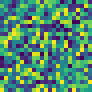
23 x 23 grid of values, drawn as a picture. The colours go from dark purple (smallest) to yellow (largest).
Seam: none. Mirror symmetry: none. Odd rows or columns: none. Slope: none.
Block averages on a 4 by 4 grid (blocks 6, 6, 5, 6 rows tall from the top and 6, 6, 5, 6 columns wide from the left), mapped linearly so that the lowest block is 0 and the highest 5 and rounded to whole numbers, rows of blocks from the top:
2451 | 4213 | 1303 | 3334
